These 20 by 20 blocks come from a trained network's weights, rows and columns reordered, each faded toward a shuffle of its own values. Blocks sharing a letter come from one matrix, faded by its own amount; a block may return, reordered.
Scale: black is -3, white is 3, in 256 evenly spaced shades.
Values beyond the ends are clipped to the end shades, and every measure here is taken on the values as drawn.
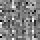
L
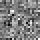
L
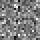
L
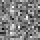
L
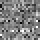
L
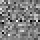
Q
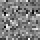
L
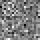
Q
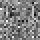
L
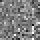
Q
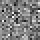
L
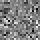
L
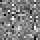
Q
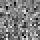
L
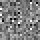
Q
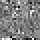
Q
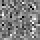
Q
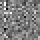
Q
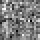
L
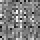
L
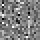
Q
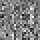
L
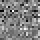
Q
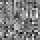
L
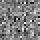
Q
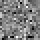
Q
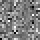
Q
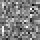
Q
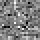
Q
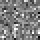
L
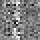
L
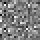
L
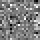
L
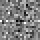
Q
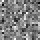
Q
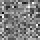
L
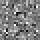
L
